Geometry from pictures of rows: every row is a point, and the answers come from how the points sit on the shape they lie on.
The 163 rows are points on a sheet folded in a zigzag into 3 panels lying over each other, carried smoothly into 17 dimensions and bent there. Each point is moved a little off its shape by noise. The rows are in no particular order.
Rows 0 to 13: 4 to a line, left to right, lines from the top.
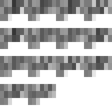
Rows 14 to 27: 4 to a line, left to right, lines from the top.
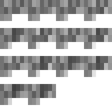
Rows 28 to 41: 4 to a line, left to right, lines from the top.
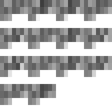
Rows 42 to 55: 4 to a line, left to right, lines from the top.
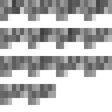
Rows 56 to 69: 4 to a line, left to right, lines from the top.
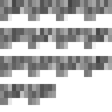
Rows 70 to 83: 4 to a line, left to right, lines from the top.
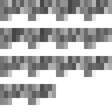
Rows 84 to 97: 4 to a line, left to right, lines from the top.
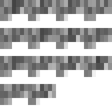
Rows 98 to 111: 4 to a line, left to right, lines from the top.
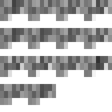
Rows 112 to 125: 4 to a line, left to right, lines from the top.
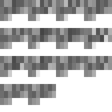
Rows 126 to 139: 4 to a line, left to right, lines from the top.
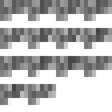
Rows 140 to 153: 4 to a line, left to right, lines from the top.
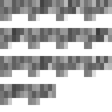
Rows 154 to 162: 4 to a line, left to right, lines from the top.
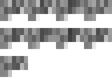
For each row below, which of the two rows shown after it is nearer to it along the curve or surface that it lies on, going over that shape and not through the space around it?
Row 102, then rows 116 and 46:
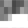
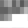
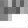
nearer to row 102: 46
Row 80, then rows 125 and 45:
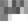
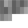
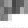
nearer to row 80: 45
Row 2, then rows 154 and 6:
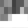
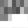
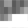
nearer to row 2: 154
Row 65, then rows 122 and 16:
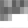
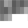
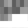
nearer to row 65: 122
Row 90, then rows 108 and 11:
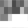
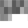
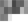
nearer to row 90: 108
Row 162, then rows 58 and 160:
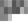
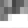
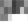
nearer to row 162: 160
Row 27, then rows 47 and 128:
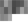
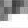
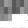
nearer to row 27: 128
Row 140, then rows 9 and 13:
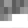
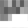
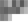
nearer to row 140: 9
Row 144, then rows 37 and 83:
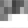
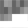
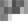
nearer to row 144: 83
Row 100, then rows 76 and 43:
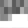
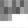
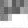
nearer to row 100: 76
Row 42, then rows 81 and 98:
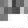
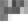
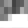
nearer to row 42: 98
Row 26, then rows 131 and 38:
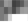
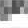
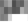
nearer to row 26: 38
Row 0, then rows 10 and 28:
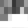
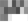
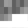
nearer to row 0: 10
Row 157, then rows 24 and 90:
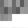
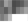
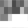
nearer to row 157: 90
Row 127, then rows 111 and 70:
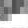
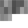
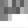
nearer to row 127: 70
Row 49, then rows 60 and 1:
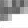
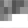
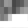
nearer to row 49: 1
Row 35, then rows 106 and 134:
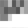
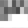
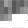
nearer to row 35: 106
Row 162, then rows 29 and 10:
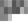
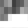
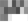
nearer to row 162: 10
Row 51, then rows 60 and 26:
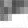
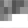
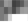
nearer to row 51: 26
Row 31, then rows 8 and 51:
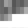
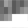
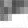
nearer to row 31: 51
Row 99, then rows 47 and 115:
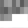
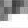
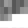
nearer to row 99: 115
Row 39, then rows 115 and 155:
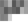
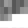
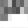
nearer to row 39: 155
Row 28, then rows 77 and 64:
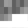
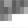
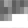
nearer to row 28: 64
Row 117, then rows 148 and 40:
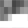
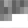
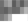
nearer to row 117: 40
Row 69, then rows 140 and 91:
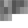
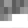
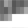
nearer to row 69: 140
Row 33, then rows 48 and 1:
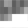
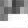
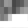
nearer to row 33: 1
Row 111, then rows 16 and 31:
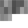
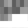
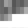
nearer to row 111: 16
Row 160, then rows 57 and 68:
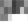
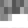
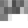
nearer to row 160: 57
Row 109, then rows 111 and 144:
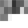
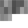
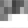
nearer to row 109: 144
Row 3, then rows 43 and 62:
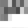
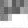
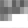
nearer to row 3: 43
